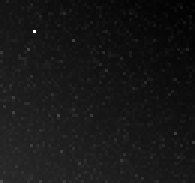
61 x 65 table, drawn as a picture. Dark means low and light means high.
Histogram: skewed, a long tail of high values. Average level on the scale: 10%. Slope: up to the bottom left. Odd rows or columns: none.
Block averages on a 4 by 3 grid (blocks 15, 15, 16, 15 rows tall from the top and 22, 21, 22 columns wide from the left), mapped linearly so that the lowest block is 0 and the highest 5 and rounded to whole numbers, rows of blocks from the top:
2 1 0 | 3 2 1 | 4 3 2 | 5 4 3
